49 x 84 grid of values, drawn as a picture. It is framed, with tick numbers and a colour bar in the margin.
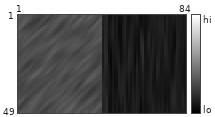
It is made of 1 by 2 panels. Panel 1,1: low, slanting up to the right, faint in contrast. Panel 1,2: very low, streaked downward, faint in contrast.
